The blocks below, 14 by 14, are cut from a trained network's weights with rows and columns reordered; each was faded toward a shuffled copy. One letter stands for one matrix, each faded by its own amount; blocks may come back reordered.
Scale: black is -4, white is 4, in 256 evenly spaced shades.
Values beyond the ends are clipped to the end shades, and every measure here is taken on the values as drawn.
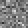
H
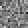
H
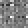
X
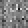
X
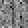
X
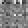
X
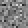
H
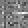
X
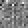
X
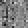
X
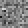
H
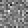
H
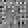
X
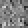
X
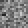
H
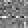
X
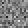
H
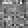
X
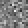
H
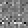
X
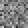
H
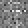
X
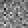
H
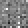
X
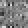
X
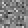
H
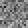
H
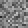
H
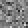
H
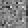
X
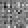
X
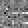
X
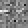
X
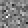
H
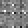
X
